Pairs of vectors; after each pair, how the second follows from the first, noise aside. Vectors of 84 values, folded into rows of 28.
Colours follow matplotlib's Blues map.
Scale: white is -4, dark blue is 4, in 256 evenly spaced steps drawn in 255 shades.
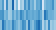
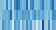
reversed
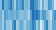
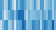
reversed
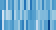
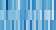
reversed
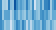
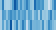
sign-scrambled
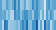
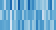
reversed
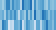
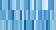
reversed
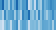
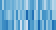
reversed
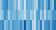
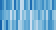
reversed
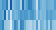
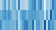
reversed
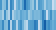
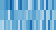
reversed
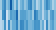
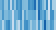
reversed
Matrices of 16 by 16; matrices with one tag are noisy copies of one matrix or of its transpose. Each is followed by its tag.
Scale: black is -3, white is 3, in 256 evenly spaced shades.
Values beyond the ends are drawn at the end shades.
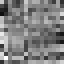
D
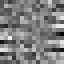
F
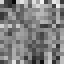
D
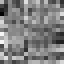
D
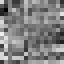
D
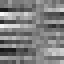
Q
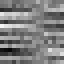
Q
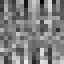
F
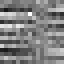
Q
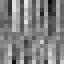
Q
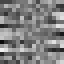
F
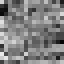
D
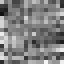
D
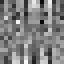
F
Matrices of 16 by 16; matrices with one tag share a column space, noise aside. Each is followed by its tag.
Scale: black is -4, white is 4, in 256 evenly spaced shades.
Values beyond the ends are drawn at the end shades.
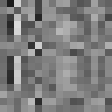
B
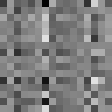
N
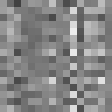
N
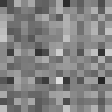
N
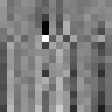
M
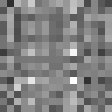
N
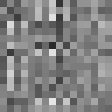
B
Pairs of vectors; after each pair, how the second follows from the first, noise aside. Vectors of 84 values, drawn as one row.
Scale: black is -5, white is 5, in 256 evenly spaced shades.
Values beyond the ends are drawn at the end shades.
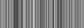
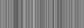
shrunk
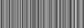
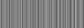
shrunk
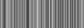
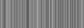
shrunk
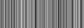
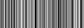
scaled up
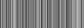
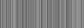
shrunk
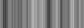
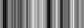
scaled up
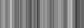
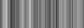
wrapped around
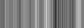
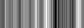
scaled up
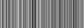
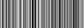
scaled up
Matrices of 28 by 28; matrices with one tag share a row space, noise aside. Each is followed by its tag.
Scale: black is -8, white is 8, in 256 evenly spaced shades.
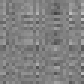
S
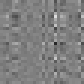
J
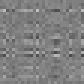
S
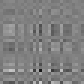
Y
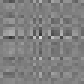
Y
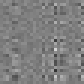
J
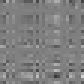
S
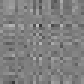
Y
